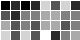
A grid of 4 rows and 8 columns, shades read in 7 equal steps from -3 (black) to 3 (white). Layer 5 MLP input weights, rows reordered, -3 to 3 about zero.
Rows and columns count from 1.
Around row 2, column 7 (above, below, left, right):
2 -1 1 0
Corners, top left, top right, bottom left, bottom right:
-3 -2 2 1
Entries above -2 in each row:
3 7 8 7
